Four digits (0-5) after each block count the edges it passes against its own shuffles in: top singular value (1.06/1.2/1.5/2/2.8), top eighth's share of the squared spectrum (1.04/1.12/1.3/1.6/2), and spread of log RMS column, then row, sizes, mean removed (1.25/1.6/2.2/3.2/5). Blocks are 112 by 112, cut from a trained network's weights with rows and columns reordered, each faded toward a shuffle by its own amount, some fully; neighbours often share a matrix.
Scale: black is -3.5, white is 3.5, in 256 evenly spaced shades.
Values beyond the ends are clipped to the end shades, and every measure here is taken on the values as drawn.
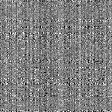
4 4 1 4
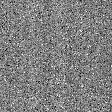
1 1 0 0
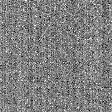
3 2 0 2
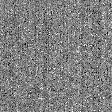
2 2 0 1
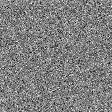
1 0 0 0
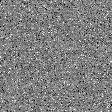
1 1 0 0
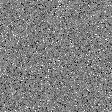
0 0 0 0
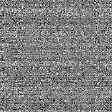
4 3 3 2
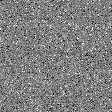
0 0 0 0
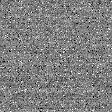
2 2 2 0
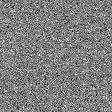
0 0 0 0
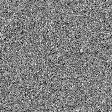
1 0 0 0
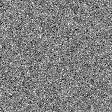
0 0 0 0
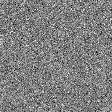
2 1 0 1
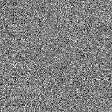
3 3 2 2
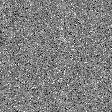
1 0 0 0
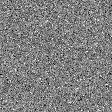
0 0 0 0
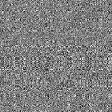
4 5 2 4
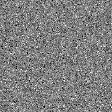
2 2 2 0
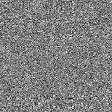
3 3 1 2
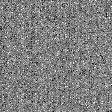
2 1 0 1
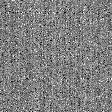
3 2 0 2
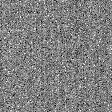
2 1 0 0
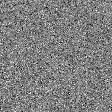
2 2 0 0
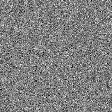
3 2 0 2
